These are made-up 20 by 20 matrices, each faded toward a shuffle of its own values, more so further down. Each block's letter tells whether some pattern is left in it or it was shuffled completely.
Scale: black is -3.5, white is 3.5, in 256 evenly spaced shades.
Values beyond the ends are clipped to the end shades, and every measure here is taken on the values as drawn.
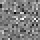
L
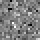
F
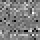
L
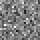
F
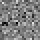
L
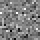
F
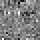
L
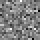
F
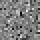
F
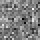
L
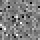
F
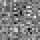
L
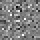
L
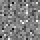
F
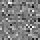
L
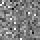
F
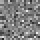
L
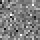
F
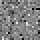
F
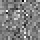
L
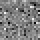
F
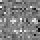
L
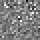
F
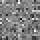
L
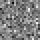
F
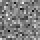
F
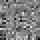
L
